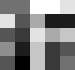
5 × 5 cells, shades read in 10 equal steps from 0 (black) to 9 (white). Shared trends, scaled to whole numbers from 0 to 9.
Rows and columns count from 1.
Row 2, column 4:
1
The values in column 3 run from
6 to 9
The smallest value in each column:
3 0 6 1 1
